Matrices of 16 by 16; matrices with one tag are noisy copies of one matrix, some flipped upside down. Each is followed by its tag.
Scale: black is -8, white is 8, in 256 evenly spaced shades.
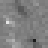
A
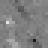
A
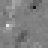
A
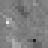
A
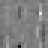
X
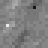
A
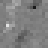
A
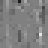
X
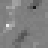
A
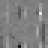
X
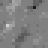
A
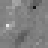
A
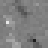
A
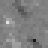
A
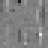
X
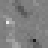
A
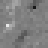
A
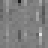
X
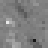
A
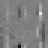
X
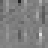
X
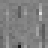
X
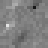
A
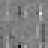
X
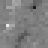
A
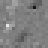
A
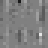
X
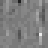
X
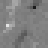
A
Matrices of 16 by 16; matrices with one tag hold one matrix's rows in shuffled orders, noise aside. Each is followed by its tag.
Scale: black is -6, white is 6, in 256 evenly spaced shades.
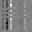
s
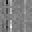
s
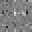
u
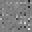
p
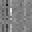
s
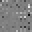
p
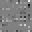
p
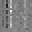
s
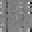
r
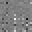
u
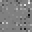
p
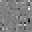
p
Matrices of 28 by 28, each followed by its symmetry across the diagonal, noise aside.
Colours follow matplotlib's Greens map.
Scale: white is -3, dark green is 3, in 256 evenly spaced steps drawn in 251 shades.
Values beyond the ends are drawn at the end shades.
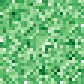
symmetric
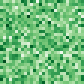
neither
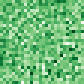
symmetric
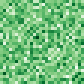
symmetric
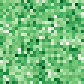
antisymmetric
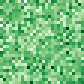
symmetric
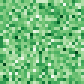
antisymmetric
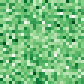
neither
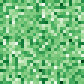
symmetric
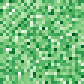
symmetric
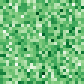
neither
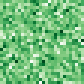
antisymmetric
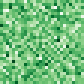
antisymmetric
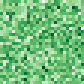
neither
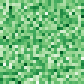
neither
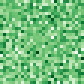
antisymmetric
